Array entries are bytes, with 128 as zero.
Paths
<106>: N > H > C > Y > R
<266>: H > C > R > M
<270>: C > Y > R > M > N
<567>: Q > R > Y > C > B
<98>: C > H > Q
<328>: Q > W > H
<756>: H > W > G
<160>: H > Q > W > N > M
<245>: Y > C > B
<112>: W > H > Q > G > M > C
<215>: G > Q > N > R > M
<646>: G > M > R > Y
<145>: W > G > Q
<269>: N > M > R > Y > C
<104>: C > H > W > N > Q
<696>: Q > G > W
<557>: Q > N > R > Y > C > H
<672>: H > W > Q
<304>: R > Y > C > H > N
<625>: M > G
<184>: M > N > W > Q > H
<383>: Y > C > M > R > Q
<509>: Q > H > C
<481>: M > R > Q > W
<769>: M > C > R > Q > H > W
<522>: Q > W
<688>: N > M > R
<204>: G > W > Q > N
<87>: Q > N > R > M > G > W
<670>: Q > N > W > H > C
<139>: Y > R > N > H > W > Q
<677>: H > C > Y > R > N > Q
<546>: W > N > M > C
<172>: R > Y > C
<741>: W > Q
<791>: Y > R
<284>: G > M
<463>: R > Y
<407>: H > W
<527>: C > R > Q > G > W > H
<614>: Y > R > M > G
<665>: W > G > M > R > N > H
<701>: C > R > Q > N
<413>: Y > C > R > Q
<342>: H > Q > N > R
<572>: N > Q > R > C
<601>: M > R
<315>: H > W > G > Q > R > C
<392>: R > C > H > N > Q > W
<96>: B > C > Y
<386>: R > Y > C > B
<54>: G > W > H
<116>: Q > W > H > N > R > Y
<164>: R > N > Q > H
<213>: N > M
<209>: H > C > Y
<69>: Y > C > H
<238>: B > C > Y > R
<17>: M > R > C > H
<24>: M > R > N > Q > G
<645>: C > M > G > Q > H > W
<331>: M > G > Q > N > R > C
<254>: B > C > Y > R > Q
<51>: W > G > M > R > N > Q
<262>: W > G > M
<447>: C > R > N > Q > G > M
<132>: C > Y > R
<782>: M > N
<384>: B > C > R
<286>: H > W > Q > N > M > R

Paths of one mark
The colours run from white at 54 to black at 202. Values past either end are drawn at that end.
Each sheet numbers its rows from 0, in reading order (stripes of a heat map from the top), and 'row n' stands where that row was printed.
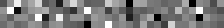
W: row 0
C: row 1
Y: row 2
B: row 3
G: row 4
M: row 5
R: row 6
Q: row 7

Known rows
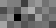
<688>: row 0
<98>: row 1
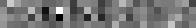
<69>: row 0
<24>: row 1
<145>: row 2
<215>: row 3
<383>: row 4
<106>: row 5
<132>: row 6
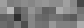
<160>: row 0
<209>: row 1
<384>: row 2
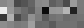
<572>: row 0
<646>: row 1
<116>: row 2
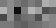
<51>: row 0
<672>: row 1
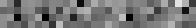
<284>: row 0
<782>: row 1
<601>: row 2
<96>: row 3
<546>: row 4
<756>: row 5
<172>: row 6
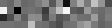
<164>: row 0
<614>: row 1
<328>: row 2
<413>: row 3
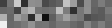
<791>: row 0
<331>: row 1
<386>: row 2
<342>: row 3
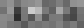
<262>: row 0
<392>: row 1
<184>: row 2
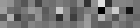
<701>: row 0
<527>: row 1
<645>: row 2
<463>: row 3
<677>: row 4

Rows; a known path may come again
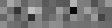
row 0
<557>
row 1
<315>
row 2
<139>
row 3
<112>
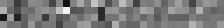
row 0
<215>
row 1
<17>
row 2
<328>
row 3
<269>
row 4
<413>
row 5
<769>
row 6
<384>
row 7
<254>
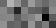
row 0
<304>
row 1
<213>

